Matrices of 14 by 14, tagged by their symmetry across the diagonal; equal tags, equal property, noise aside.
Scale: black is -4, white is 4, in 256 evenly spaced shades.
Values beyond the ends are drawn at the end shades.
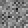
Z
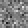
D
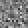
D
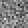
D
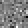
D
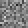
D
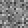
D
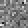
Z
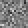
D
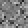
Z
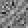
Z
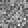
Z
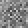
Z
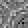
Z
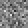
D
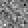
D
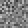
D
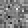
D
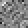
Z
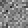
Z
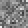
Z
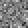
Z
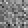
D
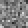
D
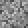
Z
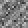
Z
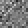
Z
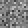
D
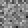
Z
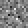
D
